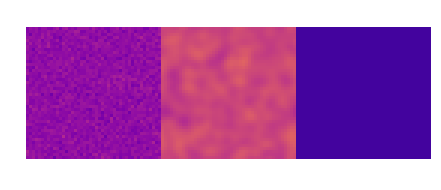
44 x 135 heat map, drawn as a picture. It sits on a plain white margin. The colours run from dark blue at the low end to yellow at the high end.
The table splits into one row of 3 panels. Panel 1,1: low, fine-grained, faint in contrast. Panel 1,2: middling, blotchy, faint in contrast. Panel 1,3: very low, flat.
